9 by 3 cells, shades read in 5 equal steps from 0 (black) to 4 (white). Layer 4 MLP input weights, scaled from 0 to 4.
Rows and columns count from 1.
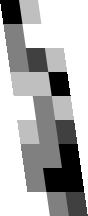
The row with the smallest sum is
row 8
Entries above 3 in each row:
1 2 0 0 1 0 0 0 1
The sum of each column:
22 19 16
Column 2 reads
3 4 1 3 2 2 2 0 2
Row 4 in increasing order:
0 3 3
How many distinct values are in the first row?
3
